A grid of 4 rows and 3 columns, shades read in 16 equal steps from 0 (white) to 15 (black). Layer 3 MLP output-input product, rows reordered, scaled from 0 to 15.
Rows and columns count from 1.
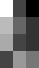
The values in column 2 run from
6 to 11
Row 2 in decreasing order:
12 9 4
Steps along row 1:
up up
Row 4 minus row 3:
6 -5 -4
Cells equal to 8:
1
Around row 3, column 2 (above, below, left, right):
9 6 5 12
